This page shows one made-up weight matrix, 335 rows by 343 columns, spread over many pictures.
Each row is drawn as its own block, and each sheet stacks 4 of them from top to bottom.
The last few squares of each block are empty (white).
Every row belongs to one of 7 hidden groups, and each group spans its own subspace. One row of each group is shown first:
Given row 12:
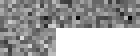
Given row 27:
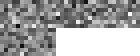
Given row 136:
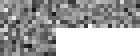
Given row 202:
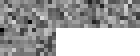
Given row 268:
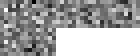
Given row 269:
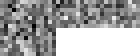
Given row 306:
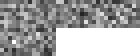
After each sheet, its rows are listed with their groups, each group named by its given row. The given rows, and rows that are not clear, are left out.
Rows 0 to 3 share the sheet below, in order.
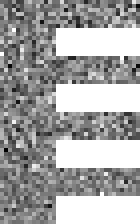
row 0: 136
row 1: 27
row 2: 269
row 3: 268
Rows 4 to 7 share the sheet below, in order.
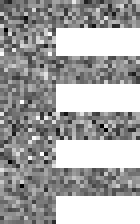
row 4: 136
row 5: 27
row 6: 12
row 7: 202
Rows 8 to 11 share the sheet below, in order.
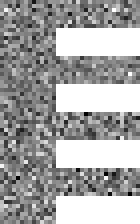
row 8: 268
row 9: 12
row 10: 136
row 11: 268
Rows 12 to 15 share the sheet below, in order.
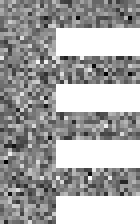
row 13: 12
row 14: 27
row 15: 27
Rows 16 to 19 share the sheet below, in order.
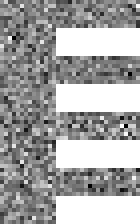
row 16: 27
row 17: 12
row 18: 269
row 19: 27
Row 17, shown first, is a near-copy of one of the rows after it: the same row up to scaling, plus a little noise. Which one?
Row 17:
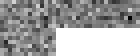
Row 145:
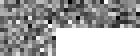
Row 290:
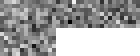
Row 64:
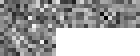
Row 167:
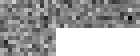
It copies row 167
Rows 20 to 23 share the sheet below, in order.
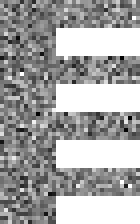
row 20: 268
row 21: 202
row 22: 202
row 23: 12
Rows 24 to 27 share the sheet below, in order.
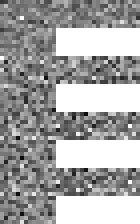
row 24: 202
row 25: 202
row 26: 27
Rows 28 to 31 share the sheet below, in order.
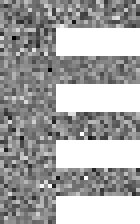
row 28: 269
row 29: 268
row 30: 136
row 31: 27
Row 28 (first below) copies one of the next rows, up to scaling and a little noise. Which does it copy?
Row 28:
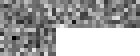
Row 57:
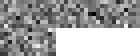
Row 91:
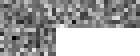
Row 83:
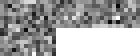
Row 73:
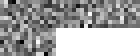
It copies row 91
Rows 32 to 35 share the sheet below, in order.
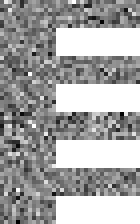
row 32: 27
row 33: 12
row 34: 202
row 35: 269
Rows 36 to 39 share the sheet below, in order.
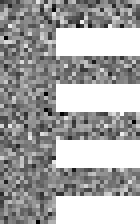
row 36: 136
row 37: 306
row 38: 27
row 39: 306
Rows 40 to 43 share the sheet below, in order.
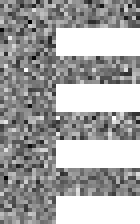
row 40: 202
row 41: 268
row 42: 306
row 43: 136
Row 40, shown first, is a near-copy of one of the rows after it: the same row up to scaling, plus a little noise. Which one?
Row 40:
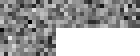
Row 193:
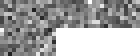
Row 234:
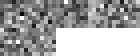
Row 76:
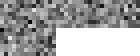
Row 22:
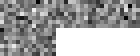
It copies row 76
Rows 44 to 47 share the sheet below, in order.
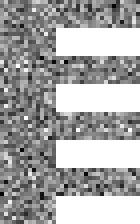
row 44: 268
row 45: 27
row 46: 12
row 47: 306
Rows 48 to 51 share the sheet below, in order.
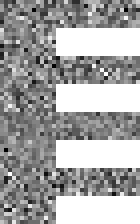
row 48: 202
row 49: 12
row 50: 136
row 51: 136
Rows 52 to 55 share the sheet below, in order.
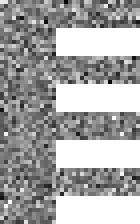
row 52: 202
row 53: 136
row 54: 268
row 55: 306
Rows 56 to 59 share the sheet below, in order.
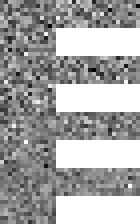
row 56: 27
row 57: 269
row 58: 306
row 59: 12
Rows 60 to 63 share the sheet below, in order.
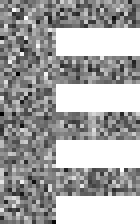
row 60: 269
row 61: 269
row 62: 202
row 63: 202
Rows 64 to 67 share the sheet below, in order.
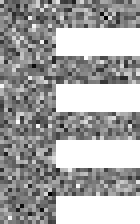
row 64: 12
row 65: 202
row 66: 268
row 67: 12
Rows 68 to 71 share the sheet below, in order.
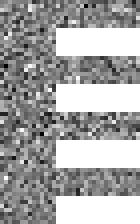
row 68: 306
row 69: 136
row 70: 202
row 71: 136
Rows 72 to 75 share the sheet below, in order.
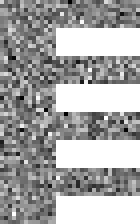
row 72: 12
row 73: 269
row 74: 202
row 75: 27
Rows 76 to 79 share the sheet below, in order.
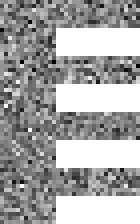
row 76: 202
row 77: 27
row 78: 12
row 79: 202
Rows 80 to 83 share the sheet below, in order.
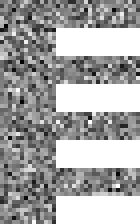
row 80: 269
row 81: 27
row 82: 27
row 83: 269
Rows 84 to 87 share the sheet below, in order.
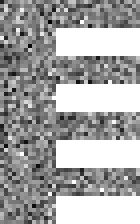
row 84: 136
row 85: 136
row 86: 269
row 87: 27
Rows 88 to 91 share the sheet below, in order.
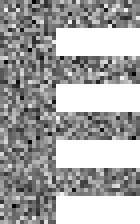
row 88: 268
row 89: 27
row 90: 269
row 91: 269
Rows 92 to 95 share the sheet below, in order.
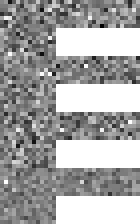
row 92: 269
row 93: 27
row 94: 269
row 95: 268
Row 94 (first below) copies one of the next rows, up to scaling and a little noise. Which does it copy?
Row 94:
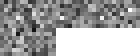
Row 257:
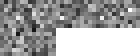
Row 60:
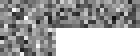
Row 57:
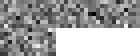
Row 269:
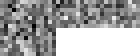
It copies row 257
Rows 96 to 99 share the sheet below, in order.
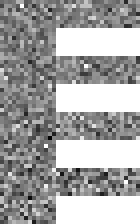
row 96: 27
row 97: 269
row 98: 27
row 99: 269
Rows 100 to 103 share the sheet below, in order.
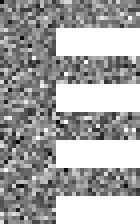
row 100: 12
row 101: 306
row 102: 269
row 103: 202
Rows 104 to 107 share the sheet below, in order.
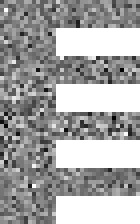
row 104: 136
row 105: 268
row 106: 306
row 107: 12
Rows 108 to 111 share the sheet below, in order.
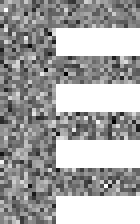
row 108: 136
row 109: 268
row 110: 306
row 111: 12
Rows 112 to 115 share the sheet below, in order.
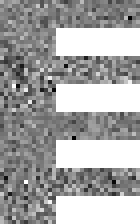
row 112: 12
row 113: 136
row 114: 202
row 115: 136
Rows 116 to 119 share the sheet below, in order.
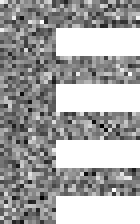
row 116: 202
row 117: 12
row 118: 12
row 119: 306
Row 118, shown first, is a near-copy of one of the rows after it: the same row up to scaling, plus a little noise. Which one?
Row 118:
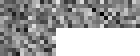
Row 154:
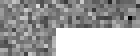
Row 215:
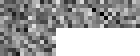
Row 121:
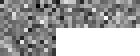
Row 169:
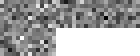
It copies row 215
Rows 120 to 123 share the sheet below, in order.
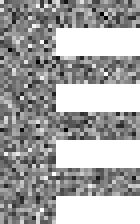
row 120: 12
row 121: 12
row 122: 268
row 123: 27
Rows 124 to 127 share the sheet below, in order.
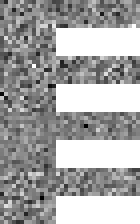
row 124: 269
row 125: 269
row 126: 306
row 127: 306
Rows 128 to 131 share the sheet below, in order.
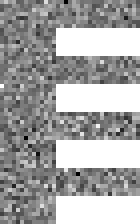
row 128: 202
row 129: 202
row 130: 269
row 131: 202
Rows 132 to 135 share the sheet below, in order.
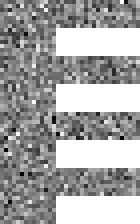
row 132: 27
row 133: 136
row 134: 136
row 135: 306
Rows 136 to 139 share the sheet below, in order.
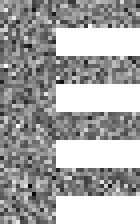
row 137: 306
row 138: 136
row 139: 12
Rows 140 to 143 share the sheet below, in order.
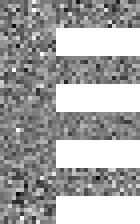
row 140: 268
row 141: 306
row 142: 306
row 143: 27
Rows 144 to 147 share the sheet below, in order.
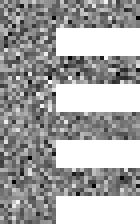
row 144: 306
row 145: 12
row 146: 136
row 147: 27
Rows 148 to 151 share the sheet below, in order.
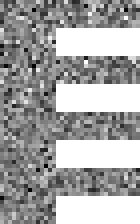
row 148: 202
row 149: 306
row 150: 306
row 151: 202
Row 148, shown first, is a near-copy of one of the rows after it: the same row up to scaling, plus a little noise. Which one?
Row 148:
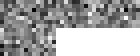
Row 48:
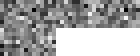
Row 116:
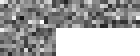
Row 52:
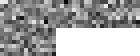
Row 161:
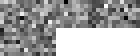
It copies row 48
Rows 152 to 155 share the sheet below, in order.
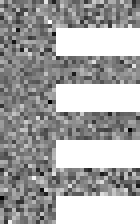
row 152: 136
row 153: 306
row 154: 12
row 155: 202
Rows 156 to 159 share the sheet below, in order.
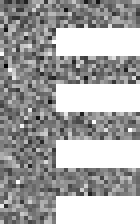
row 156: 136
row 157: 27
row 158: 12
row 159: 136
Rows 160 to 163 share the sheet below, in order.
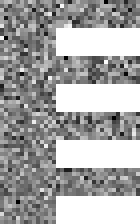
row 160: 269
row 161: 202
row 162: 268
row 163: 27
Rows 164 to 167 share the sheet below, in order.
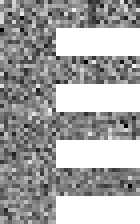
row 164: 202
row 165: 306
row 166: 268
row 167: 12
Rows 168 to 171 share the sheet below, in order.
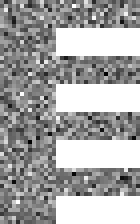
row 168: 27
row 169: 12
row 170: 269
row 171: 27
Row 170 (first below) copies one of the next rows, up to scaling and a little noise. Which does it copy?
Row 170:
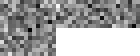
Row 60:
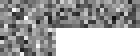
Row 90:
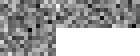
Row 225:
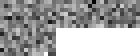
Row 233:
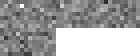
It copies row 90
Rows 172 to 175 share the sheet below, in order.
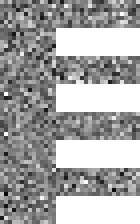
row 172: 27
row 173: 136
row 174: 268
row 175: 306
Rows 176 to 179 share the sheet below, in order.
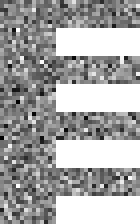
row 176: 136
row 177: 27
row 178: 306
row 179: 269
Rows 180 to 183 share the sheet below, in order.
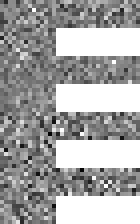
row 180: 269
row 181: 268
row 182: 136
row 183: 12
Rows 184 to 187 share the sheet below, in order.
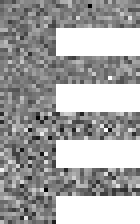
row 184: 12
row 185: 27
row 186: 12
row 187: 202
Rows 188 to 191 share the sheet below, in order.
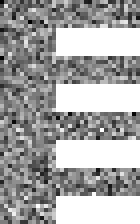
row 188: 202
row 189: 202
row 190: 269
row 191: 268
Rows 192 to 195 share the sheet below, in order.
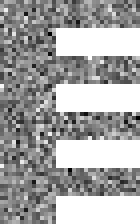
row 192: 136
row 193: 202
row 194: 136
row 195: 12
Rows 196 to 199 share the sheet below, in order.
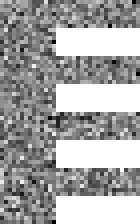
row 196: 136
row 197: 268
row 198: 27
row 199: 202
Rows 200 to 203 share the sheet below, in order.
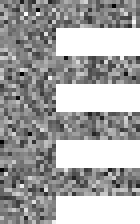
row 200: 268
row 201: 202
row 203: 202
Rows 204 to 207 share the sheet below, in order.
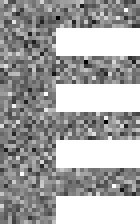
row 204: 269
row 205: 306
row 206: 268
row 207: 27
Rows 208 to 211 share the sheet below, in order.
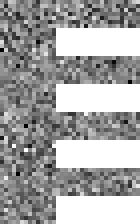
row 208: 269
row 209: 268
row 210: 136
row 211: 268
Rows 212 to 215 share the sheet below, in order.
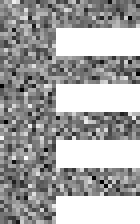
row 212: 12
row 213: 202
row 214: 306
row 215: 12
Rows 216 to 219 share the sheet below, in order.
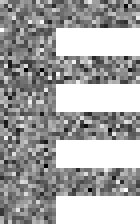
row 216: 202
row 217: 27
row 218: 306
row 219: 306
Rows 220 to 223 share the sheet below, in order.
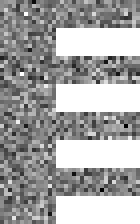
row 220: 268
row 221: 202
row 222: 268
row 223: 27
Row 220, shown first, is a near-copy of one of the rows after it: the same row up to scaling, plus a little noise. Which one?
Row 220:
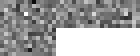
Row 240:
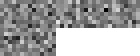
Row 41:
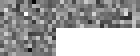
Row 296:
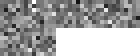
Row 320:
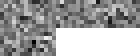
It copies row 41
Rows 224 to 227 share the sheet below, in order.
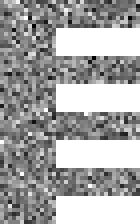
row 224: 12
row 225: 269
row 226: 202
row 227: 27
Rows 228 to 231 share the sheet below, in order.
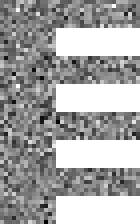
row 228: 268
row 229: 202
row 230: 269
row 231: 306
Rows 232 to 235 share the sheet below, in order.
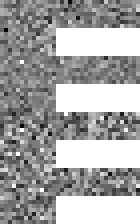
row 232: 12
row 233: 269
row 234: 202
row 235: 202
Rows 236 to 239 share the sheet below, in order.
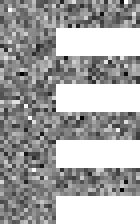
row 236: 27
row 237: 202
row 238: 269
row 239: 268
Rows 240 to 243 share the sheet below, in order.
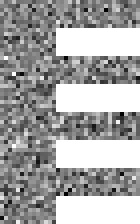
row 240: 268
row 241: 202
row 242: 27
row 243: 306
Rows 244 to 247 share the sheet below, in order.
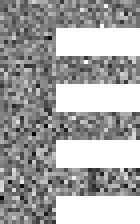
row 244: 268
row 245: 306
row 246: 268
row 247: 202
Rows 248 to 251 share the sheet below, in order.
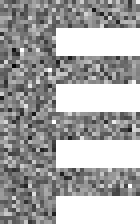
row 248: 12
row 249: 269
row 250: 268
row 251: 12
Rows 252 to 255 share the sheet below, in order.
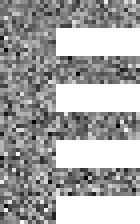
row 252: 269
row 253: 12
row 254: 202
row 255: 268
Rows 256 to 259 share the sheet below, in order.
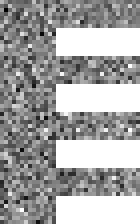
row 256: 136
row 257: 269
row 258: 12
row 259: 269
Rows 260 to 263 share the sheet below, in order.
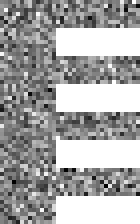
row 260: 136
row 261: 136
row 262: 268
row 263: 12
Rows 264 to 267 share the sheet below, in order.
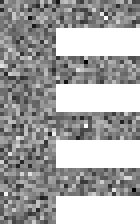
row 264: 12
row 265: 306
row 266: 27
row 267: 306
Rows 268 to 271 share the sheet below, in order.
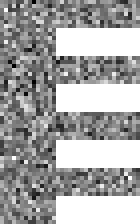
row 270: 202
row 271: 269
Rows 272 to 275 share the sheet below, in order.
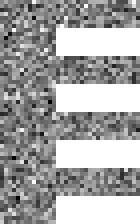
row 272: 306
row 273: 268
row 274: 202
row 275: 202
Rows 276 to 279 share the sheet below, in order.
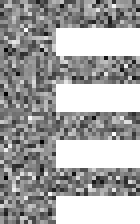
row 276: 268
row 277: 269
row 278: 306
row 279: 27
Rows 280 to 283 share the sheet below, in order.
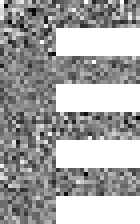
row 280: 202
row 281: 306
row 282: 136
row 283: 306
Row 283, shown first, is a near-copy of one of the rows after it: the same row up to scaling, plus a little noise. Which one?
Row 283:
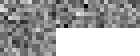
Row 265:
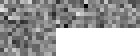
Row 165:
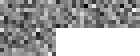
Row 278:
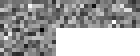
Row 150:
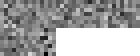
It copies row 265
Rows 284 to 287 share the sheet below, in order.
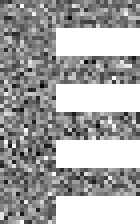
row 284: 27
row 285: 306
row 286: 136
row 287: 27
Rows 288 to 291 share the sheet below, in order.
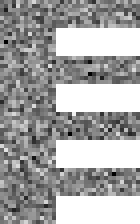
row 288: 268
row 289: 27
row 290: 12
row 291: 268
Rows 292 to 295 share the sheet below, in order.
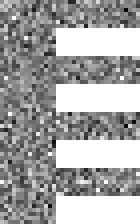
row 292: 136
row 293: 268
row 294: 269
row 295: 27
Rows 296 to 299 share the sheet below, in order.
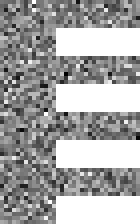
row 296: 268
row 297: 306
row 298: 202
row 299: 136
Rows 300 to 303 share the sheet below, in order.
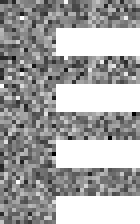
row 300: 202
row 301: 202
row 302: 136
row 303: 136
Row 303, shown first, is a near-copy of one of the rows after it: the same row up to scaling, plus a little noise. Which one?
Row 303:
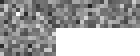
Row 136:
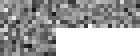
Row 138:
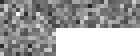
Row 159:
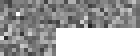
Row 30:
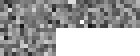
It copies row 138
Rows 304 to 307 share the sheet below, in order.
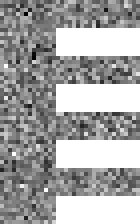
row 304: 27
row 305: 268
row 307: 202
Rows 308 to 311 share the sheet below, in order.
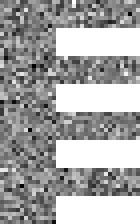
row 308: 27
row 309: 202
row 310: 12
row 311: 202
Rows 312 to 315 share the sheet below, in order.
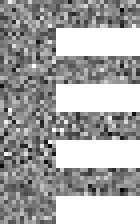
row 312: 269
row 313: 202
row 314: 136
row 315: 27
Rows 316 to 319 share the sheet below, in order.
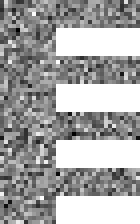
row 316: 202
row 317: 269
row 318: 27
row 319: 306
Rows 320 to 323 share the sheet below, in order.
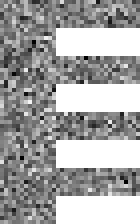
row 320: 268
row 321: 136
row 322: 27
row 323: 268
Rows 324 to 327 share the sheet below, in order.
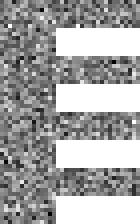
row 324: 27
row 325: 268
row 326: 269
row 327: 268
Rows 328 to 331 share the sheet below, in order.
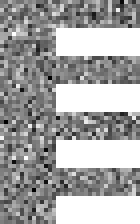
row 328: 27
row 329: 136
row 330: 306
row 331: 268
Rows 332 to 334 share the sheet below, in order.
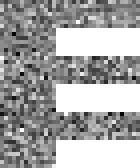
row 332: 27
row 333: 202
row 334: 202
